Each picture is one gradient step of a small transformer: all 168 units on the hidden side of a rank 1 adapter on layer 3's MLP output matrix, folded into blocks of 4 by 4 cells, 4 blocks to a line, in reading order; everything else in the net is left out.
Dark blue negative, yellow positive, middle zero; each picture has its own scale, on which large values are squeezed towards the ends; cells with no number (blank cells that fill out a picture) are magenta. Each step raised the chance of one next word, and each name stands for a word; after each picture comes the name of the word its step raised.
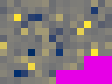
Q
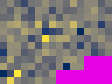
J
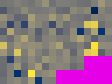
Q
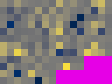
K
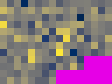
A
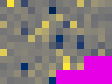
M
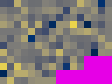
M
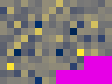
Q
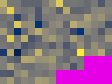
J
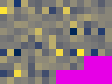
J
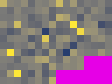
M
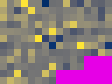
M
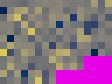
J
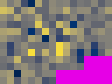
A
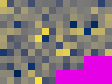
A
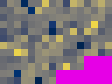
K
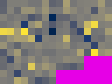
K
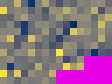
M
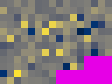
A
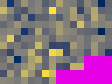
J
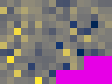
A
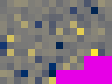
K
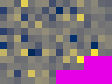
Q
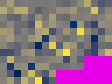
A
